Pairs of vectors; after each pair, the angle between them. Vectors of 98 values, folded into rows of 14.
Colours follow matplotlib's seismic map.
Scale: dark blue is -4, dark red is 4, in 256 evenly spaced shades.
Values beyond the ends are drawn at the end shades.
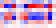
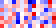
orthogonal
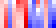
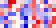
partly opposed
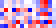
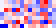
nearly parallel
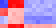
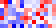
partly opposed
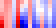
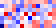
partly opposed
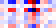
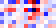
nearly parallel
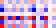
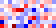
partly aligned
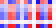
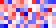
partly aligned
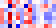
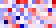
orthogonal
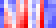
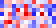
partly aligned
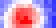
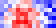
nearly parallel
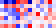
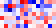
partly aligned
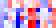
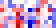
nearly opposite
